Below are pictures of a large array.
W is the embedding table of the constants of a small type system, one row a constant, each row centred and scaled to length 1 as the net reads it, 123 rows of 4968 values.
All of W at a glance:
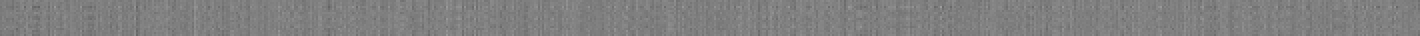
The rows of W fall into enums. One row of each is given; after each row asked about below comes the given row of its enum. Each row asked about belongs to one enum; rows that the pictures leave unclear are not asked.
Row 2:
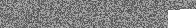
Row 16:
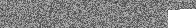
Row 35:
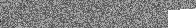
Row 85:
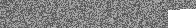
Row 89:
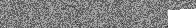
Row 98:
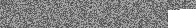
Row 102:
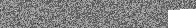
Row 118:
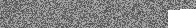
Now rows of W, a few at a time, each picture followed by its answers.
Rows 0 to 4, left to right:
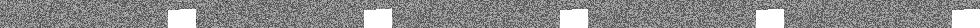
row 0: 16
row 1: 35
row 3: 2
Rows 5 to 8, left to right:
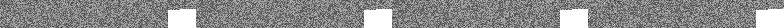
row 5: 98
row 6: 118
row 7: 85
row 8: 35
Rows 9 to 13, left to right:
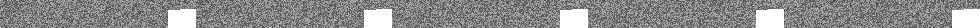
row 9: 118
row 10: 85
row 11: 2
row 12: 2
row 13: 102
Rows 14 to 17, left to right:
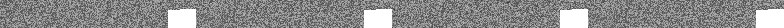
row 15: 2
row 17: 2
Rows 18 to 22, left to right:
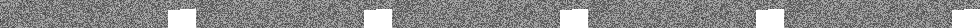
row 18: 35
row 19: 118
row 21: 118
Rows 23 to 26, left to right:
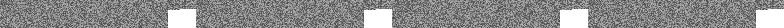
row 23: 98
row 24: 98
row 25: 118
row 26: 98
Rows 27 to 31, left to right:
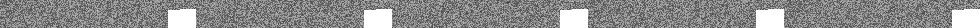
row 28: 2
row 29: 16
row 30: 85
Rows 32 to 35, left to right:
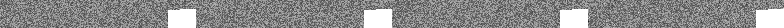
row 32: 98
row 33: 2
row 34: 118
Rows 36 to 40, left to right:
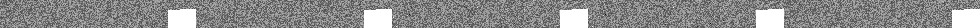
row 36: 85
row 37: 2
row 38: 89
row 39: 89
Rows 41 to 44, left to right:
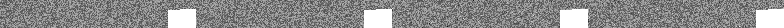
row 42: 2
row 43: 102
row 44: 35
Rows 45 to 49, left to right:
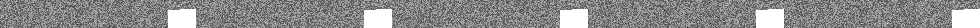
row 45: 89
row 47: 2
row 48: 89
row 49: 89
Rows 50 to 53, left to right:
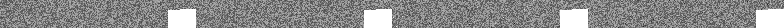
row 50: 85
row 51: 2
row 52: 89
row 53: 102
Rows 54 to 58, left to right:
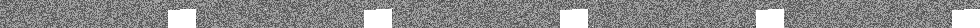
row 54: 85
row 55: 35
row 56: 102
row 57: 89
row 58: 118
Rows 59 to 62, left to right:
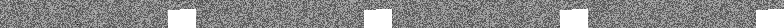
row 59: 89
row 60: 85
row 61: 89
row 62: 118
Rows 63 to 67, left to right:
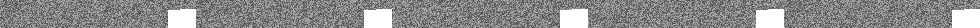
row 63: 118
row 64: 85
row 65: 102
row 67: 118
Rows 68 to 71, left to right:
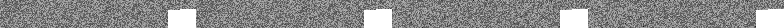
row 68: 118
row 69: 118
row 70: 102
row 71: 102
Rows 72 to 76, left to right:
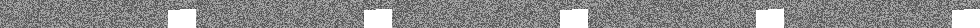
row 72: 2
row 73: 98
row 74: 118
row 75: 35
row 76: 2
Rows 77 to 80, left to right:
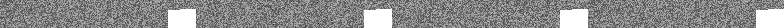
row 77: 85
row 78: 89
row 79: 2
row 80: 85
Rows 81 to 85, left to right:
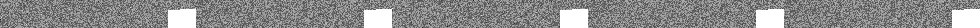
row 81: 35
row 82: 85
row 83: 102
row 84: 118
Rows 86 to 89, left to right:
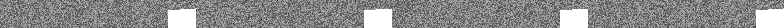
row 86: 89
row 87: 102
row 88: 118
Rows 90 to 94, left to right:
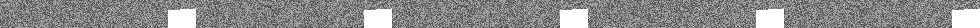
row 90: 35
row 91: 89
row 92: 89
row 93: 35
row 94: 89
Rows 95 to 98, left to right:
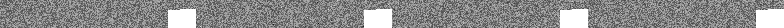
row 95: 85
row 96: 89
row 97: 16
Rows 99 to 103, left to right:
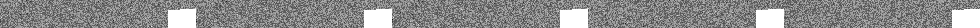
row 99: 35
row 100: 35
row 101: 35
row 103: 85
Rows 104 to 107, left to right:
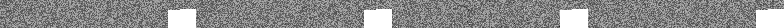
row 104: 85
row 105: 118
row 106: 89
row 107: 98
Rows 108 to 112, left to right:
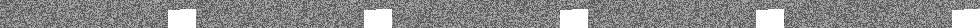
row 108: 85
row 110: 2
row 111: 85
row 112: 35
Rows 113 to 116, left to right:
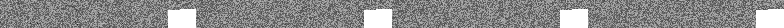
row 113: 89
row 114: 118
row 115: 85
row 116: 2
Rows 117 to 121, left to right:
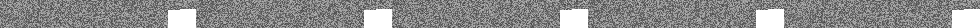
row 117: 2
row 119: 98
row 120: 85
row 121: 2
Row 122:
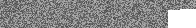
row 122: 118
